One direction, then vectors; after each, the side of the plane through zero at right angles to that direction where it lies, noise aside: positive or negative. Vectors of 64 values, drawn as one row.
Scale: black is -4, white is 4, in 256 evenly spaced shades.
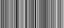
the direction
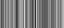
positive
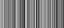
negative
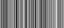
positive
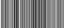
positive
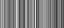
negative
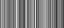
negative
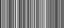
negative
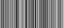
positive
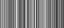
negative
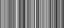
negative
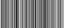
positive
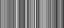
negative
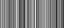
negative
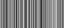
positive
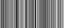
positive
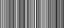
negative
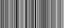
positive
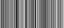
positive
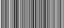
positive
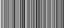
negative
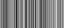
positive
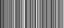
positive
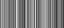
negative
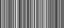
negative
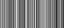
negative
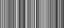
negative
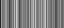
negative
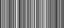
negative
